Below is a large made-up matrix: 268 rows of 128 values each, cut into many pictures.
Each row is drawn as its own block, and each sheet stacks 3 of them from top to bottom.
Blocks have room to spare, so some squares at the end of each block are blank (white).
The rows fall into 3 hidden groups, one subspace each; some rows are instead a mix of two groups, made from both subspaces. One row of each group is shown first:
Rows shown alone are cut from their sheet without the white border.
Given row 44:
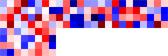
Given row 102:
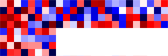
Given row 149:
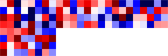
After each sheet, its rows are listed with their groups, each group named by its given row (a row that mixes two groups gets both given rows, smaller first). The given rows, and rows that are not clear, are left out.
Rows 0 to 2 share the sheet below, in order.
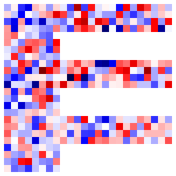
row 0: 44
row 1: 102 and 149
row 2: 149
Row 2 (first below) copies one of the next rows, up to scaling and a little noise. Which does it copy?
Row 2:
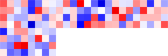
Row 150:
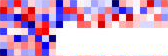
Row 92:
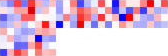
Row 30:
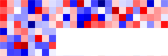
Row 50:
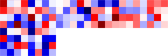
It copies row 30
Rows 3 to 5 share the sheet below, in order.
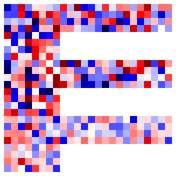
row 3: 149
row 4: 149
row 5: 102
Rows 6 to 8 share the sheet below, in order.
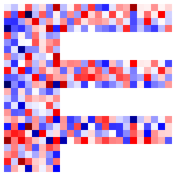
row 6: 102
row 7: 102
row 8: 102
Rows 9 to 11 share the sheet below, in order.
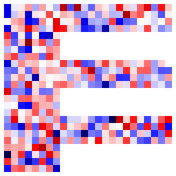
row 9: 149
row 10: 149
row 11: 102
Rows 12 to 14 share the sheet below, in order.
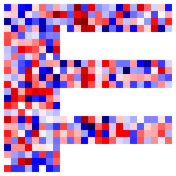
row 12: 44
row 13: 149
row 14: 149
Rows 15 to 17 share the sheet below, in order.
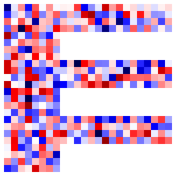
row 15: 149
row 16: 149
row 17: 44
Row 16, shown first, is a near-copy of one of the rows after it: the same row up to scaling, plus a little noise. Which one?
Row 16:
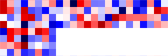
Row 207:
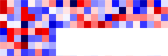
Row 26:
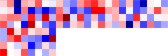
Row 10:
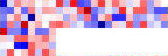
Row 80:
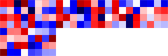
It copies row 207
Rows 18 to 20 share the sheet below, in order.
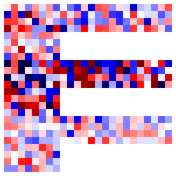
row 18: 102
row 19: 44
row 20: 44 and 149
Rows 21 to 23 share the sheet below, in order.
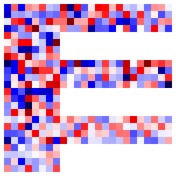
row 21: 149
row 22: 149
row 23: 102
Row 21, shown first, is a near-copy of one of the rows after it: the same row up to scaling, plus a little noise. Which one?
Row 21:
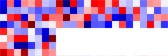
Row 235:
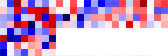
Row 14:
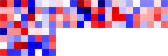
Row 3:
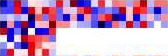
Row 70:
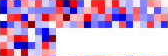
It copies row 70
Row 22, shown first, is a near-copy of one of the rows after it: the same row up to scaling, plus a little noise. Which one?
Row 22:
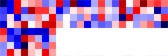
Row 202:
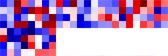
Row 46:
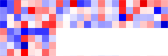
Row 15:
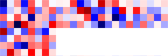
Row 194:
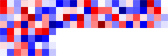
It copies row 46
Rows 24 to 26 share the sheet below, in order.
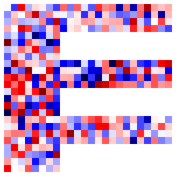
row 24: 102 and 149
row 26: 149
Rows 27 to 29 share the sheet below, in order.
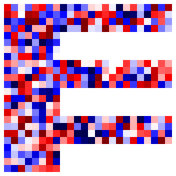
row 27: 149
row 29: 44
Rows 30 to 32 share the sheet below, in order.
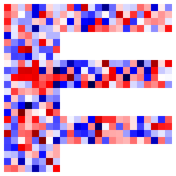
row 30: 149
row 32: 44
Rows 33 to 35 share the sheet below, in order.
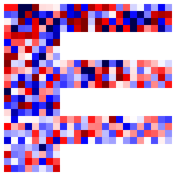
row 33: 44 and 149
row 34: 149
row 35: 102
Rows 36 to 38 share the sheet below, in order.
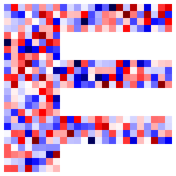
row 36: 102
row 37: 44
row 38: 149
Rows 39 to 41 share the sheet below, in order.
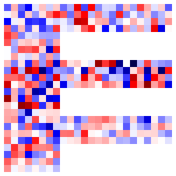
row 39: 44
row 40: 102
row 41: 149
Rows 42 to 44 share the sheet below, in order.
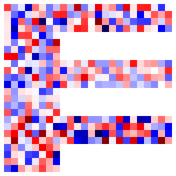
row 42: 44
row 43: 102
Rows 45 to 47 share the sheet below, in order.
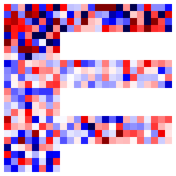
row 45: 102
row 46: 149
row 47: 149
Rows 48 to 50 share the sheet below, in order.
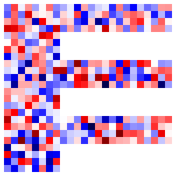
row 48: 44 and 102
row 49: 44
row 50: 149
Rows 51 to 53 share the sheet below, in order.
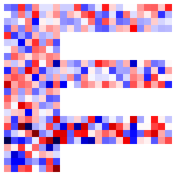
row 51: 149
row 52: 102
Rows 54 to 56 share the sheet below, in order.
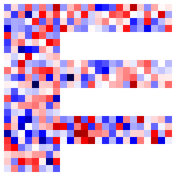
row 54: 102
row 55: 149
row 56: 44
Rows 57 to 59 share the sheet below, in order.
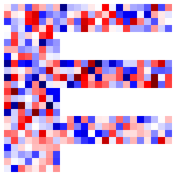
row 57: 149
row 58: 44
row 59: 44
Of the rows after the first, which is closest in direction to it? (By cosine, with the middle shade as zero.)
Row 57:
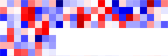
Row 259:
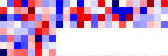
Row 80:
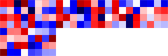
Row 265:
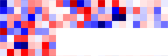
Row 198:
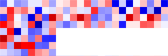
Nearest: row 259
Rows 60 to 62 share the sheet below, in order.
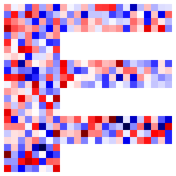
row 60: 102
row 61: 149
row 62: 102
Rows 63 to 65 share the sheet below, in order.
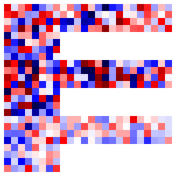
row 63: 149
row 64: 149
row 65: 102
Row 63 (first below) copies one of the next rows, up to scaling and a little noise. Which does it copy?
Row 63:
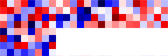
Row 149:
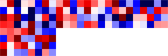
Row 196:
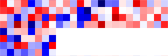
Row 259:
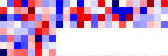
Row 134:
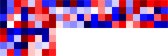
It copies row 196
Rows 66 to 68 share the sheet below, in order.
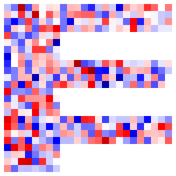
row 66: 149
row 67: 149
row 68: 149
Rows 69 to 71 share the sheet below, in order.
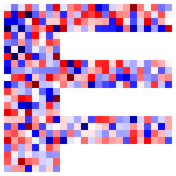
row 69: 102
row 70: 149
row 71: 102
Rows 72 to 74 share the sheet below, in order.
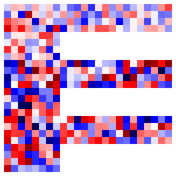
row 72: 102
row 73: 149
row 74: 149
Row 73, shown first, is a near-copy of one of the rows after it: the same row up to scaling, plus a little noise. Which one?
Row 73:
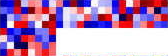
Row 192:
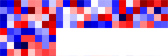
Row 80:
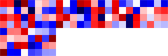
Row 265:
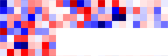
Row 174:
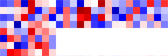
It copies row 192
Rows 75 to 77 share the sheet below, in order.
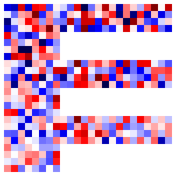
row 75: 149
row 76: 44
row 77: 44
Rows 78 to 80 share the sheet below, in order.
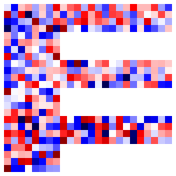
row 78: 102
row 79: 44 and 149
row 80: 149
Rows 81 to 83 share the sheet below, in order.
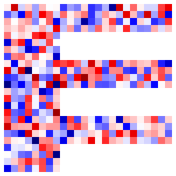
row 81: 102
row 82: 102
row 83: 149
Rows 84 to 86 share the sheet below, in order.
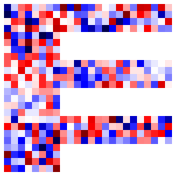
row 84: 149
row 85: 44
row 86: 102
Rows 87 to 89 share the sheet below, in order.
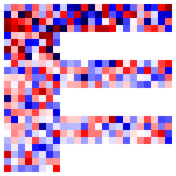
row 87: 102
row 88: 102
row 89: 102
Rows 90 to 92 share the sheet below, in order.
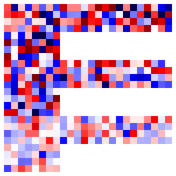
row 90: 102
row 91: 44
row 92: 149
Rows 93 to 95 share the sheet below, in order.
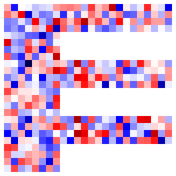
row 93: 102
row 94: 44
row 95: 44
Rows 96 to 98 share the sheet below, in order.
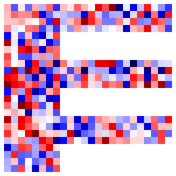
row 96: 102
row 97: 102
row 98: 44 and 149
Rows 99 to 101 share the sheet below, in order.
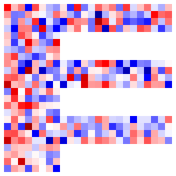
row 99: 44
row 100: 102 and 149
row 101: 102
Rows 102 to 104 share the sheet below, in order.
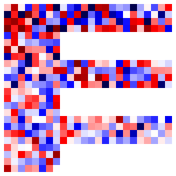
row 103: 44
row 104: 149
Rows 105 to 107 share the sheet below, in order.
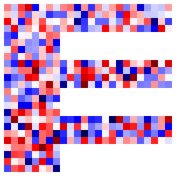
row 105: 44
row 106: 149
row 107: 102
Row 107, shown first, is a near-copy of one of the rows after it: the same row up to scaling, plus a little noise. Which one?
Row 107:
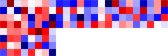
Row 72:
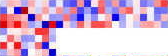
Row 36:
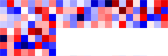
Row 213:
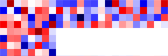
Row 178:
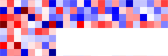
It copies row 213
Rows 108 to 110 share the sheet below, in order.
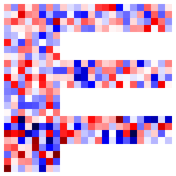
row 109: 44
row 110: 149
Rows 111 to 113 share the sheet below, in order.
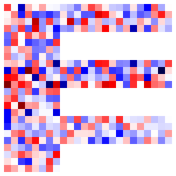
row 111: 149
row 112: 102
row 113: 149
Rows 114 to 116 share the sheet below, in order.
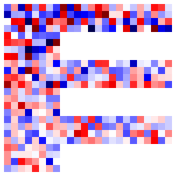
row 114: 149
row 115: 102
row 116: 44
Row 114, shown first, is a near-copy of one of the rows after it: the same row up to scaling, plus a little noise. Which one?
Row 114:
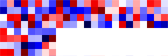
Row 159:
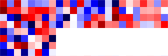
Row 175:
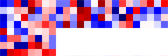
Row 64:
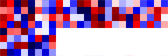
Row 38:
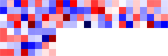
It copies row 38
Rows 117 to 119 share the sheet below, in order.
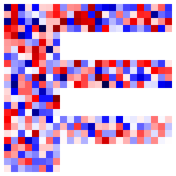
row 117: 44
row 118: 44
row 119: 149
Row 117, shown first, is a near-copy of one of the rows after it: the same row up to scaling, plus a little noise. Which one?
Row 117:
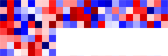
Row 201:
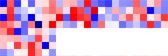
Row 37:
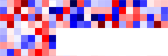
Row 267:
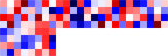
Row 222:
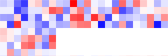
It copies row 201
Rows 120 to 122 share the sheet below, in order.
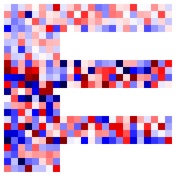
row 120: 102
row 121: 149
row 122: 102
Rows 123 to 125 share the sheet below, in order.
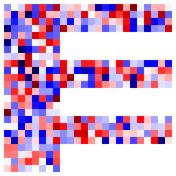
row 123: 102
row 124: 149
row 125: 44
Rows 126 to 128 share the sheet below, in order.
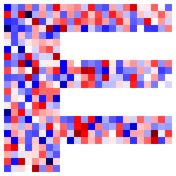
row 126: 102
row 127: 149
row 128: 44
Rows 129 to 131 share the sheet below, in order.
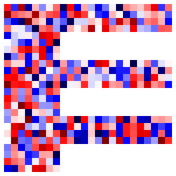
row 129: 149
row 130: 102
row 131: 44
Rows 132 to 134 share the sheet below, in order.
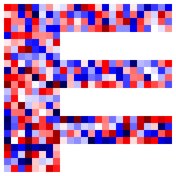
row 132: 149
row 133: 102
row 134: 149
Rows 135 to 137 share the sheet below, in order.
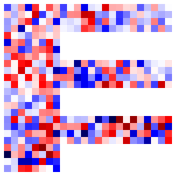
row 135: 149
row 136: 44
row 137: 102
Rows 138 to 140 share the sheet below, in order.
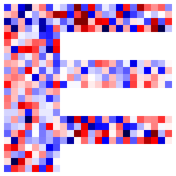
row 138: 44
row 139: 102
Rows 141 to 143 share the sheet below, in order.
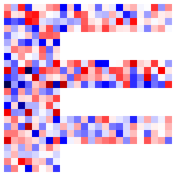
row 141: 149
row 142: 102
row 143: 102
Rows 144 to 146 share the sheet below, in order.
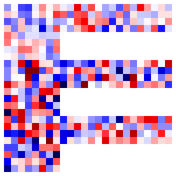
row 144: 44
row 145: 102 and 149
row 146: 149
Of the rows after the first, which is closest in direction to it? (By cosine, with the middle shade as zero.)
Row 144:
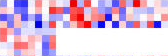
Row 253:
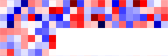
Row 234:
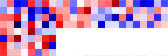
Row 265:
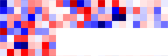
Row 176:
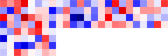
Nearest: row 253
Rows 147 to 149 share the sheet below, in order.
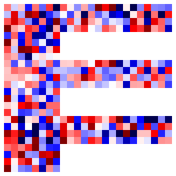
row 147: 102
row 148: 102
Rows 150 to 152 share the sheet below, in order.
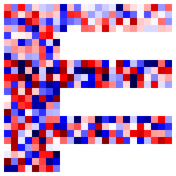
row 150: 149
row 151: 149
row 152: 44
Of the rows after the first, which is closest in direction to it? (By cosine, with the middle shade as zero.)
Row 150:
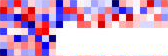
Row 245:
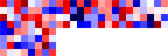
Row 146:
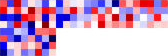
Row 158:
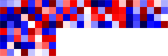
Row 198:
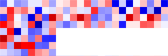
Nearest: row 146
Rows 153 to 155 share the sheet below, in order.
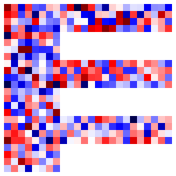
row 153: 149
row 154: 102
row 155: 102
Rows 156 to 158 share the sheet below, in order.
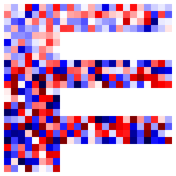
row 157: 44
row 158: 102
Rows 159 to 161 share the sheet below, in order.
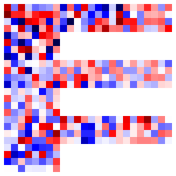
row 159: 149
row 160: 102
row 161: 149
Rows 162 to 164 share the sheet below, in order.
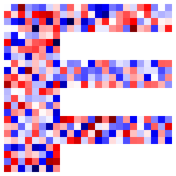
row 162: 149
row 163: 102
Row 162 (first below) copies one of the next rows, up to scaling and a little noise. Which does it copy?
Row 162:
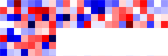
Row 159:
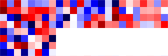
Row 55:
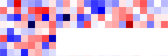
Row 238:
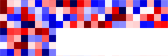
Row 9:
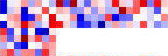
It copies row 55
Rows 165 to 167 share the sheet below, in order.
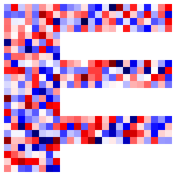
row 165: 102
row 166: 102
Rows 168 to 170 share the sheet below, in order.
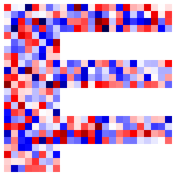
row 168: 44
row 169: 102
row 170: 44 and 102
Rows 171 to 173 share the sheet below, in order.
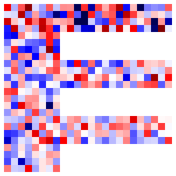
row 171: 44
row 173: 102
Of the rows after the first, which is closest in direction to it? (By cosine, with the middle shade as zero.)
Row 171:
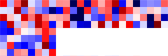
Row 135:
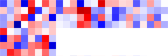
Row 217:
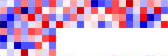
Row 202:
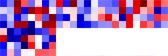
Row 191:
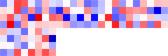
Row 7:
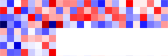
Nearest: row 191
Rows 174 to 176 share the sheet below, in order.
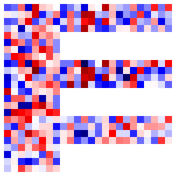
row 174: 149
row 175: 149
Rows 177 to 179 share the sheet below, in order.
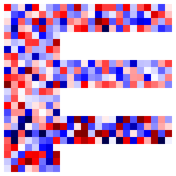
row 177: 44
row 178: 102
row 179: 44
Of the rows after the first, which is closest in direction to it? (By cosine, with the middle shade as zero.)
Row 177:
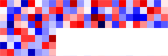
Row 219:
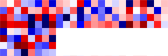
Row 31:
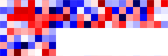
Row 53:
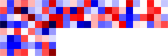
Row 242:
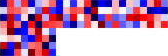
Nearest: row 53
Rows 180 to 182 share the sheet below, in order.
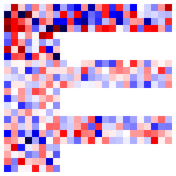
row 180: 102
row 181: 102
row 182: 44
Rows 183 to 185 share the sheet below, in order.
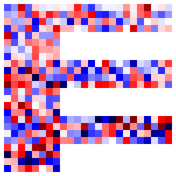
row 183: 149
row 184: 102
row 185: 102
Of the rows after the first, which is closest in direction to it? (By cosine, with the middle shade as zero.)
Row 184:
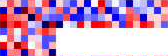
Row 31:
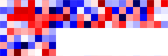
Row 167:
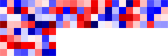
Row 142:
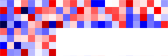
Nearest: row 167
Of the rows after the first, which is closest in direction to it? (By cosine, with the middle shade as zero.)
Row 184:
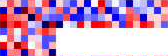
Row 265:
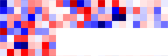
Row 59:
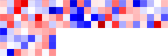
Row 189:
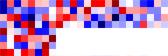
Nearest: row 59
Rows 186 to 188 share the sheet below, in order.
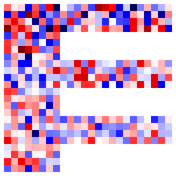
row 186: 102
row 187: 44
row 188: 102 and 149
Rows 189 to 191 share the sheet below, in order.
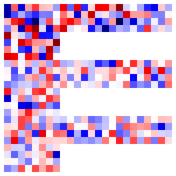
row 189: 149
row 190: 102
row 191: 44 and 149
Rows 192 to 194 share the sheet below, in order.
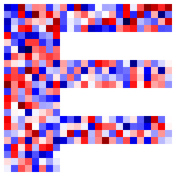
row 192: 149
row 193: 102
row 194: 149
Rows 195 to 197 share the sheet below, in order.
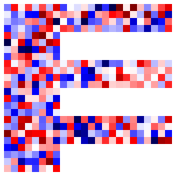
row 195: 102
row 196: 149
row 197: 44
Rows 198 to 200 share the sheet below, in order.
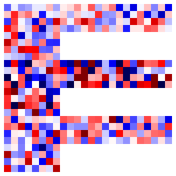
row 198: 44 and 102
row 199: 44
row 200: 102
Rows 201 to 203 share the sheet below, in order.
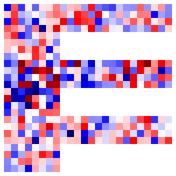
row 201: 44
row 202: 149
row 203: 149
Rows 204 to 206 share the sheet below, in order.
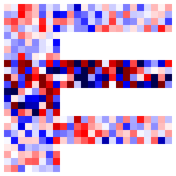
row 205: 44
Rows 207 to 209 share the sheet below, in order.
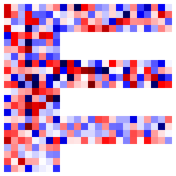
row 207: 149
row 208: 149
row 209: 102
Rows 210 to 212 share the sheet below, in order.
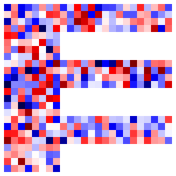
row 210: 44
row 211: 102
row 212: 102
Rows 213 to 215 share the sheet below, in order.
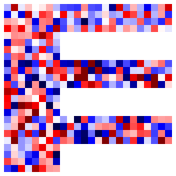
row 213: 102
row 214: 44
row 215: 44
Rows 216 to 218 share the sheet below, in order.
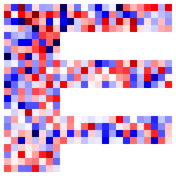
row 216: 149
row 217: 102
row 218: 149
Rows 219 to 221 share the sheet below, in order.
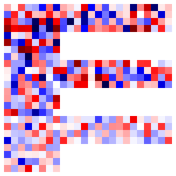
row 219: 102 and 149
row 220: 44
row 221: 102
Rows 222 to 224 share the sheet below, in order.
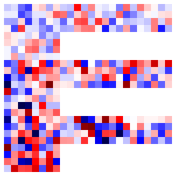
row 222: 44
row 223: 102 and 149
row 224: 149
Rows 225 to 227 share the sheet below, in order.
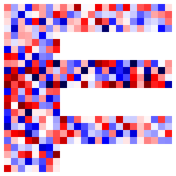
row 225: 44
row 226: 102
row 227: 149
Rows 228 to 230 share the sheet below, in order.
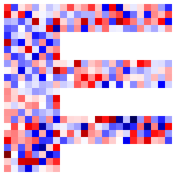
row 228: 102 and 149
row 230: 102
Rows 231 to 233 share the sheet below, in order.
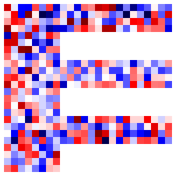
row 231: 102 and 149
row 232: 102
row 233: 44
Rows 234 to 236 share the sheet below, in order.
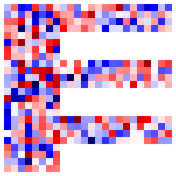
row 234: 149
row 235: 149
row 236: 149
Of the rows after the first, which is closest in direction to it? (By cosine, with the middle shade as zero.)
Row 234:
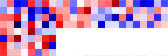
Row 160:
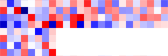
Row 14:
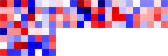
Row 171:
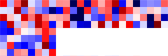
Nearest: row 171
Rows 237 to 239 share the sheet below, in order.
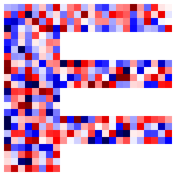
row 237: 102
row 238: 149
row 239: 149
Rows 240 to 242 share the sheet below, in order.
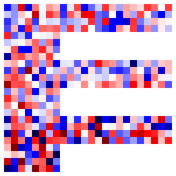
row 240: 149
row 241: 102
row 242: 44
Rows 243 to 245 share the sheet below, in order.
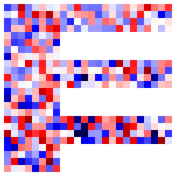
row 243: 149
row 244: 44 and 102
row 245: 44
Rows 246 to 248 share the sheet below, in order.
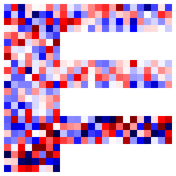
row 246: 149
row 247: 102
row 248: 102
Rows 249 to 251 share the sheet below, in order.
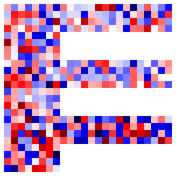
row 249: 102
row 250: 102
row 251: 44
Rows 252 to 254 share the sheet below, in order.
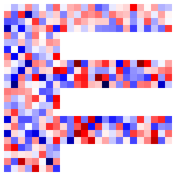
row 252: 102
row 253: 44
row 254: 44
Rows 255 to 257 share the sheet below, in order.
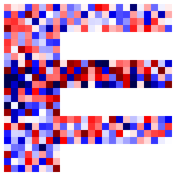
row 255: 102
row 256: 102
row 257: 102
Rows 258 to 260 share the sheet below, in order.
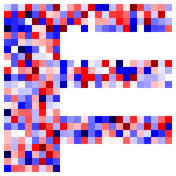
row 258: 102
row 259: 149
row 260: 102
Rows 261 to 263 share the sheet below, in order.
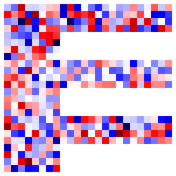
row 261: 44 and 149
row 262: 102
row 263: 102 and 149
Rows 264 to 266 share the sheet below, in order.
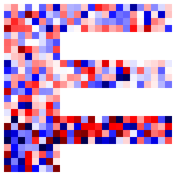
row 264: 102
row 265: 149
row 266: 102
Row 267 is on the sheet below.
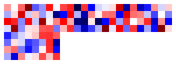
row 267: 44
